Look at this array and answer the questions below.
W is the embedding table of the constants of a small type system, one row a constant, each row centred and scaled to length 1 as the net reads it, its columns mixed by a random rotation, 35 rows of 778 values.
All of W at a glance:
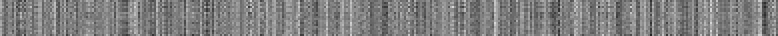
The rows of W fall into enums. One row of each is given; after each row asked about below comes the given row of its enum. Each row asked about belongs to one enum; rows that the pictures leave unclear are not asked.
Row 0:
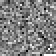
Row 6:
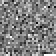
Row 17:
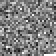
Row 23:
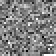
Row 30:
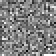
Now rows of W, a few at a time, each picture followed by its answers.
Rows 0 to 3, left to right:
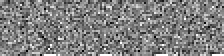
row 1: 30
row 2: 23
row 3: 6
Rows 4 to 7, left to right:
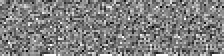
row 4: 23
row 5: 30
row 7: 6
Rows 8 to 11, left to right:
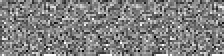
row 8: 30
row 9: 23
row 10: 23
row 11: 30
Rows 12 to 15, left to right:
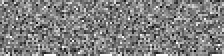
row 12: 6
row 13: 17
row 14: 6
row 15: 23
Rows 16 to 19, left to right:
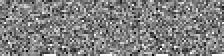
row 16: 23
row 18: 0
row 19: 17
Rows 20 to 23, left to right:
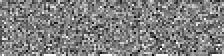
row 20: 30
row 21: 6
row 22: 0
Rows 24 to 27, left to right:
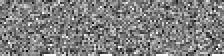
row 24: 23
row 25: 6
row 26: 17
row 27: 0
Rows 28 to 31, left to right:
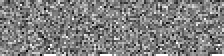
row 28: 0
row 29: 6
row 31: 23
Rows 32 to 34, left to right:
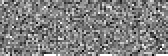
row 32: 6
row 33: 30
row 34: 0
